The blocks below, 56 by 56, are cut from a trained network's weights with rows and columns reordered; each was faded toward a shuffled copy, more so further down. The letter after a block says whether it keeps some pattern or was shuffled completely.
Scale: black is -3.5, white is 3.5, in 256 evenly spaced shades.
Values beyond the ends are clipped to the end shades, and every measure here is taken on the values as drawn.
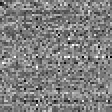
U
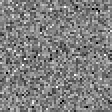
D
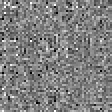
U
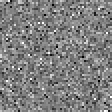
D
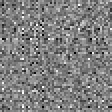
U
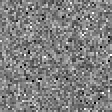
D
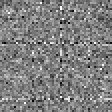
U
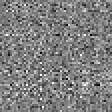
U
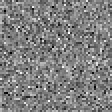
D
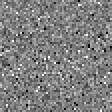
D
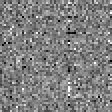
U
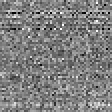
U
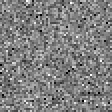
D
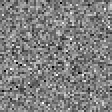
D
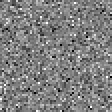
D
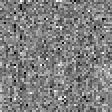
U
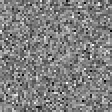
D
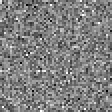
D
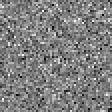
D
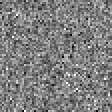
U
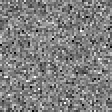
D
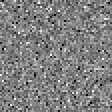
D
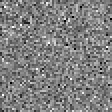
D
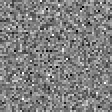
D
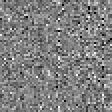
U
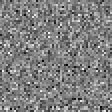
U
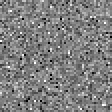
D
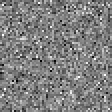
D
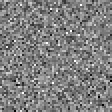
D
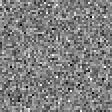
D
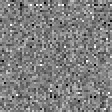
U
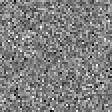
D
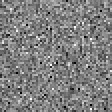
D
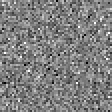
D
